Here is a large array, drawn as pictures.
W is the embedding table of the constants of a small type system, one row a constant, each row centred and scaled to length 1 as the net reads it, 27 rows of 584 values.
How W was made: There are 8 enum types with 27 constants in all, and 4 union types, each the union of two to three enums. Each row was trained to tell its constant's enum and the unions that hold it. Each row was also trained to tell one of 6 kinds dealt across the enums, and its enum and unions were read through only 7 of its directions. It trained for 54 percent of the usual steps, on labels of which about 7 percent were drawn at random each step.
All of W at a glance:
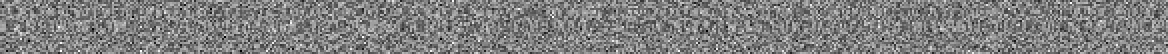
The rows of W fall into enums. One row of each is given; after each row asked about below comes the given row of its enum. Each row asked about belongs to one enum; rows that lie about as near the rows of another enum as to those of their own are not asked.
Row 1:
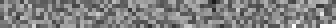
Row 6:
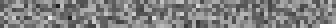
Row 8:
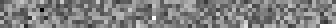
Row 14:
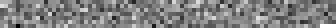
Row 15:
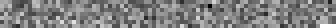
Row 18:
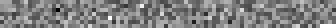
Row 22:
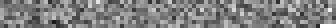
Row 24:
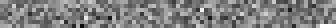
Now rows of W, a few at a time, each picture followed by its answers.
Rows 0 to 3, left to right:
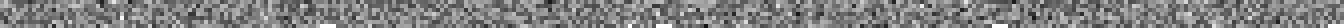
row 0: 15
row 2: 8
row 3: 1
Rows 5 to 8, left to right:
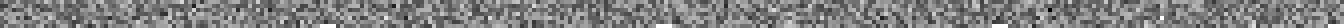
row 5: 6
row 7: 18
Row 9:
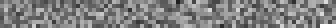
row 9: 1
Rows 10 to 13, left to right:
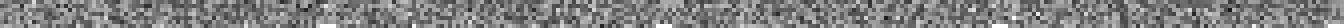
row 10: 24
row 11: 24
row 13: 15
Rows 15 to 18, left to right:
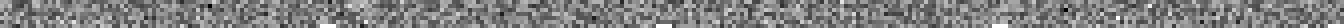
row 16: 8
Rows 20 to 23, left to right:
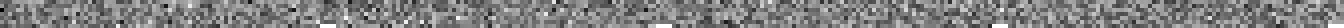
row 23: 22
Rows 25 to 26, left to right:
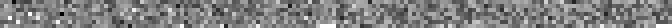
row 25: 15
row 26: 8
